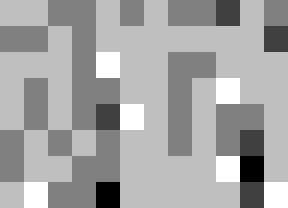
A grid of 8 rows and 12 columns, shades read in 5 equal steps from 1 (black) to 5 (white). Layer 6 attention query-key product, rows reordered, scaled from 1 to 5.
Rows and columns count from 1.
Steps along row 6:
up down up down up same down up down down up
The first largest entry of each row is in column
1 3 5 10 6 2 10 2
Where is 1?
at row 7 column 11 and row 8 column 5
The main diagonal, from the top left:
4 3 4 3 2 4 4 4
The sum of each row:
40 43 46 45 42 41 43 43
